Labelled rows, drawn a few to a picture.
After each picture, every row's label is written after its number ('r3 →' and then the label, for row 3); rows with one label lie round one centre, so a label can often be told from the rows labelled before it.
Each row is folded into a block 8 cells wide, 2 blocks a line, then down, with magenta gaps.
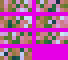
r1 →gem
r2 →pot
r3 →gem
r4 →gem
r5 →pot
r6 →gem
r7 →pot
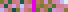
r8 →pot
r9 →gem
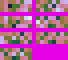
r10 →gem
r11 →gem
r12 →gem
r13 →pot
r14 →pot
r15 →pot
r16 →pot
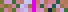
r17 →gem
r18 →pot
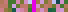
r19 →gem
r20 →pot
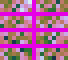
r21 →gem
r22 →pot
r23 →gem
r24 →gem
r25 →pot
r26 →gem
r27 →pot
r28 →pot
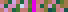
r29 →pot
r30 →pot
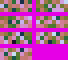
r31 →pot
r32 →gem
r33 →gem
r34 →pot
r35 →pot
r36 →pot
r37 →pot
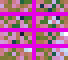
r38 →pot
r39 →pot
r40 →pot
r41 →pot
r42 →pot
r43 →gem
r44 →gem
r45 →gem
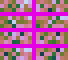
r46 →gem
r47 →pot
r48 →gem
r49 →gem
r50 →pot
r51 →pot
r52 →gem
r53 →pot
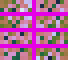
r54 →gem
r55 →pot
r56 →gem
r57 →pot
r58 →pot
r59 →pot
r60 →pot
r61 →pot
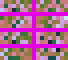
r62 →pot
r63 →pot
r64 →gem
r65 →gem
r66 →pot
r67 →pot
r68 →pot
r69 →pot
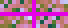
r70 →pot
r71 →gem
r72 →gem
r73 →pot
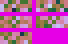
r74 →pot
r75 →pot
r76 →gem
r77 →gem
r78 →pot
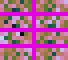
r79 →pot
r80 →gem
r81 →pot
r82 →pot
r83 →pot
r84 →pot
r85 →gem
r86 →gem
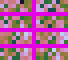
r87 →pot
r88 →pot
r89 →pot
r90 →pot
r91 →gem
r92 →gem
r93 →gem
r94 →gem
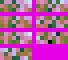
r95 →gem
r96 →gem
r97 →gem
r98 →pot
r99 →gem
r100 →pot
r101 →pot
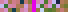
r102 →pot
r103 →pot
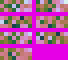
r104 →gem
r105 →gem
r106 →pot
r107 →pot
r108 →gem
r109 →pot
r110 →gem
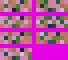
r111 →pot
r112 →pot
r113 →pot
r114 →pot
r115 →pot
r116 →pot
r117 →pot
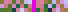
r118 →gem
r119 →gem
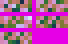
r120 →pot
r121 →pot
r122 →gem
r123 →pot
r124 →pot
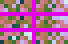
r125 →pot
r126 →gem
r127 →pot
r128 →gem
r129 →gem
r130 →gem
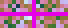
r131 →gem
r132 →gem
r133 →gem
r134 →pot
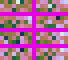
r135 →pot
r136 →gem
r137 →gem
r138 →pot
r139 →pot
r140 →gem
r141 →pot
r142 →gem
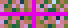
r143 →pot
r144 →pot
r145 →pot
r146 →pot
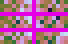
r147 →gem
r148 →pot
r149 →gem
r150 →pot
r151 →gem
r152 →gem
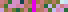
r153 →pot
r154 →gem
